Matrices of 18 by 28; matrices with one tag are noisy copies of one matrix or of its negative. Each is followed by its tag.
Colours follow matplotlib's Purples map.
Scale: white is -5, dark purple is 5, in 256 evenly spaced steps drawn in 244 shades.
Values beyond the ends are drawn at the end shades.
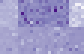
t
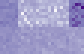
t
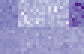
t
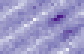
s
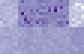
t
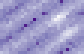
s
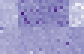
t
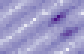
s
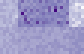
t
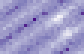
s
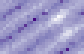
s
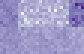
t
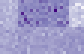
t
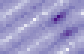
s
